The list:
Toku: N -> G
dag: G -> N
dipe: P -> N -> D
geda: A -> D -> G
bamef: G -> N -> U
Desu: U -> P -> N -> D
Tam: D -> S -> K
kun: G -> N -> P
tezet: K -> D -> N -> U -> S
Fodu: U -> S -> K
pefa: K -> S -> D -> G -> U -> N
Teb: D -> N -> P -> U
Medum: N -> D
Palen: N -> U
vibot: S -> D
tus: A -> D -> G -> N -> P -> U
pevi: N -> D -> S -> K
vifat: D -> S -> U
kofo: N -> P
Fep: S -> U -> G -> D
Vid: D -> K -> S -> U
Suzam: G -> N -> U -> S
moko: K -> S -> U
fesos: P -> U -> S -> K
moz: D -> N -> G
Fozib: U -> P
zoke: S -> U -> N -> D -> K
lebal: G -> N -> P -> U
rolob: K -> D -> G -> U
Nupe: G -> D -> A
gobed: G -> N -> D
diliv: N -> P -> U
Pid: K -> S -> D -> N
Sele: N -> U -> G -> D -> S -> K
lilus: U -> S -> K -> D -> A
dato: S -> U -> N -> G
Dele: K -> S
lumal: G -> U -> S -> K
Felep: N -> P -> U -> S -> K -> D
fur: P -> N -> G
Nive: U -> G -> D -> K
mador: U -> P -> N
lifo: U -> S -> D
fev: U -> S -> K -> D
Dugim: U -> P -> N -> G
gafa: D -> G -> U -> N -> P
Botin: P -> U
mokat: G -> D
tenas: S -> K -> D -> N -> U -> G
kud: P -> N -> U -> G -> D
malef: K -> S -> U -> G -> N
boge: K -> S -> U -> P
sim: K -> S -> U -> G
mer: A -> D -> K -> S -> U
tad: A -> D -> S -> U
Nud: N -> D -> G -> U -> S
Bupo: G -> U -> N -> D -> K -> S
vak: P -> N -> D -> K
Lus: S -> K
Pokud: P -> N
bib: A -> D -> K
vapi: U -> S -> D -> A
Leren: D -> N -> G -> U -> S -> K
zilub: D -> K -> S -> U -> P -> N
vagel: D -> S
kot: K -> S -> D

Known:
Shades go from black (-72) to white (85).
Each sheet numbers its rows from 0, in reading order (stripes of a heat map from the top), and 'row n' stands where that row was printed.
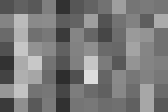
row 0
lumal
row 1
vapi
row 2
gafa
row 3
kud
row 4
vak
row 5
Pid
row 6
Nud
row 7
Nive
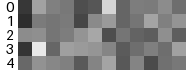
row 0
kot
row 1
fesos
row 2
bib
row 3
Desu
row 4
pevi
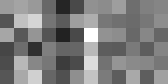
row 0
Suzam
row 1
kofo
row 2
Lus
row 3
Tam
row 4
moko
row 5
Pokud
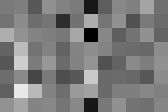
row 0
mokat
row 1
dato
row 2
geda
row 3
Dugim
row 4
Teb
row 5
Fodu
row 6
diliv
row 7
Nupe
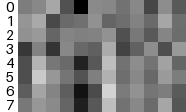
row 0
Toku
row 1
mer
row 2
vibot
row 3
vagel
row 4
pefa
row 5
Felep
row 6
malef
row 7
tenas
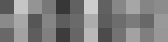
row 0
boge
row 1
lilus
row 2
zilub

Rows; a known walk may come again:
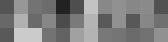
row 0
sim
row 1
zoke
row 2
kofo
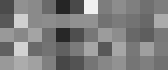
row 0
Dele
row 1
mador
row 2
dag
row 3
tezet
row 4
bamef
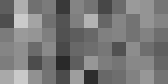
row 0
gafa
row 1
Felep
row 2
gobed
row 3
moz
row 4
Leren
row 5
tus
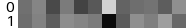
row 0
Fodu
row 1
mokat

